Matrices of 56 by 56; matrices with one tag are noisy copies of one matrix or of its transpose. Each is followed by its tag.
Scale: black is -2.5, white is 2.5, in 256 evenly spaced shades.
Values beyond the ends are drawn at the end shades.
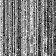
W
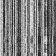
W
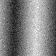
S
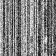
W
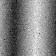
S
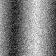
S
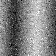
S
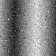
S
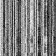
W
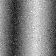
S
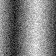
S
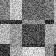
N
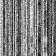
W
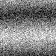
S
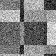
N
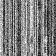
W
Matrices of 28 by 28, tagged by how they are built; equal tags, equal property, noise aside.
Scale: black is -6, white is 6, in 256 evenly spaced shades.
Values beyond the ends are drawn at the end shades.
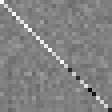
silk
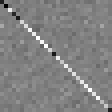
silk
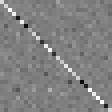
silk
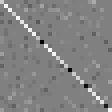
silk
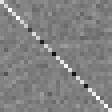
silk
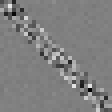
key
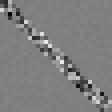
key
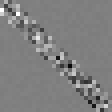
key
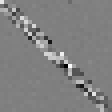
key
